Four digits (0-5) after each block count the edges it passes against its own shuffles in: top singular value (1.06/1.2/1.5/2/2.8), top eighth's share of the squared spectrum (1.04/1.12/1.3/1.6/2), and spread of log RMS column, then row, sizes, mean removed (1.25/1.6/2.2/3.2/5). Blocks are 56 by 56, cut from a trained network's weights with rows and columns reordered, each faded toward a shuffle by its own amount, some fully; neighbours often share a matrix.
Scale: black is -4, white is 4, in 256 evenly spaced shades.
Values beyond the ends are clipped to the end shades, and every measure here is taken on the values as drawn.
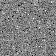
0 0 0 0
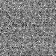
3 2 0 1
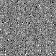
2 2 1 1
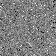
0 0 0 0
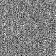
3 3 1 0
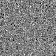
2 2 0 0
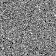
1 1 0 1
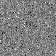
1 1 0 0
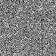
1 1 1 0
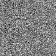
2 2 1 0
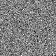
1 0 0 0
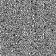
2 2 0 0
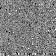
2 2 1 1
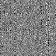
3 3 2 1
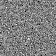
0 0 0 0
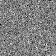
1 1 0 0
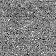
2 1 0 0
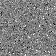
0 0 0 0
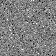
0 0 0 0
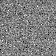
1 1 0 0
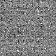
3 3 2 0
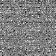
3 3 2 1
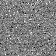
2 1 0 0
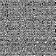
3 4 2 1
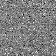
1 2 1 0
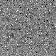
2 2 1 0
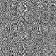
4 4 2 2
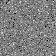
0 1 0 0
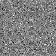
2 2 0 1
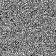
2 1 0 0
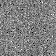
2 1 0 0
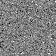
0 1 0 0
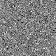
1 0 0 0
